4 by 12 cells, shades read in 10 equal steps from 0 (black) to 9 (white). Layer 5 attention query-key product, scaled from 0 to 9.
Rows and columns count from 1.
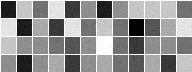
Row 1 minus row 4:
-4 6 -1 2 0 0 -5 1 4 1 5 -3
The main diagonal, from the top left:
1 1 5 6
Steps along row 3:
down same down down up up down down up same down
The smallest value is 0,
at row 2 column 9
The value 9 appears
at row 3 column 7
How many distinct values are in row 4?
7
